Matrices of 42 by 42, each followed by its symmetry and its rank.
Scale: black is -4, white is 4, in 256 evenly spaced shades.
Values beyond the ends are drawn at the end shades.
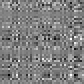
neither, rank three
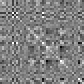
symmetric, rank five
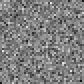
symmetric, full rank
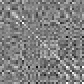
symmetric, rank five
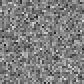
neither, full rank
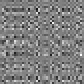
neither, rank three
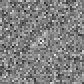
symmetric, full rank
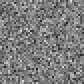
neither, full rank
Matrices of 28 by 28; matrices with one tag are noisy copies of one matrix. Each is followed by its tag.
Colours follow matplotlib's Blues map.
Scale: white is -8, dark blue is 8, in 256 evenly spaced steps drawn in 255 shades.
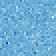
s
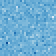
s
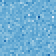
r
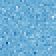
s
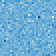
r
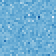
r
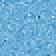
r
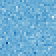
s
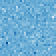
s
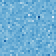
r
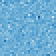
r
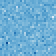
s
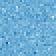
s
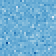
s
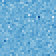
r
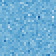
r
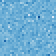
r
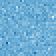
s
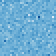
r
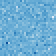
s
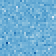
s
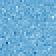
s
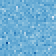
s
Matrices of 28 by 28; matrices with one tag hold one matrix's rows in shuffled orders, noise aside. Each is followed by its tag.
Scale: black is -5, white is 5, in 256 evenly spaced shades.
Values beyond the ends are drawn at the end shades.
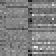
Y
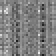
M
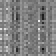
M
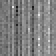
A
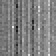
A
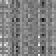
M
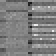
Y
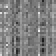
M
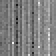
A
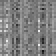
M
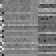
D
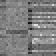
Y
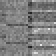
Y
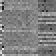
D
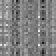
M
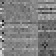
D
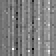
A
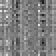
M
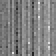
A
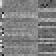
D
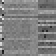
D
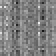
M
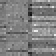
Y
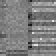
Y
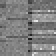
Y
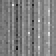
A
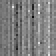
A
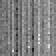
A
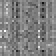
M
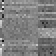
D
